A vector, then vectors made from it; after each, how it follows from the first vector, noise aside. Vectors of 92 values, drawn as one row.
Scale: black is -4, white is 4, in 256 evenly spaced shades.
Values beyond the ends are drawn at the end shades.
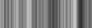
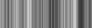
copied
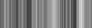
negated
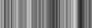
copied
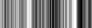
scaled up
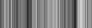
negated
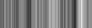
negated
